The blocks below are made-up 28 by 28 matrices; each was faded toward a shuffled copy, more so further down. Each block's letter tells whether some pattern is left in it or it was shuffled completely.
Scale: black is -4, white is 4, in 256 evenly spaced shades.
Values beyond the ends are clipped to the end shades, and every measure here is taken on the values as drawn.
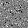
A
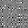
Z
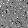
A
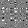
Z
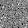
A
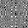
Z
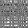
Z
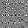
Z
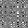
Z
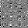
Z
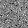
A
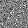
A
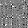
Z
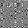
Z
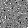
A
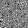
A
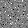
A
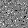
A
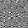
Z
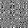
Z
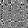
Z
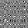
Z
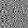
Z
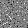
A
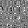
Z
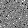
A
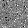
A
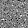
A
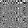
Z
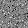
A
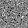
A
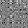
Z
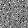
A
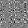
Z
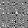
Z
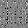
Z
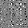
Z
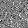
A
